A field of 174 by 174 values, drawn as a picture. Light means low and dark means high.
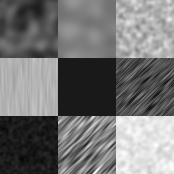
It is made of 3 by 3 panels. Panel 1,1: high, smooth. Panel 1,2: middling, smooth, faint in contrast. Panel 1,3: low, blotchy. Panel 2,1: low, streaked downward, faint in contrast. Panel 2,2: very high, flat. Panel 2,3: high, slanting up to the right. Panel 3,1: very high, blotchy, faint in contrast. Panel 3,2: middling, slanting up to the right, strong in contrast. Panel 3,3: very low, blotchy, faint in contrast.
